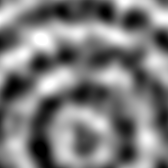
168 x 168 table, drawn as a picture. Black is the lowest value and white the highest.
Slope: none. Grain: smooth. Average level on the scale: 50%. Rings: centred on the bottom middle. Odd rows or columns: none. Lone odd cells: none.
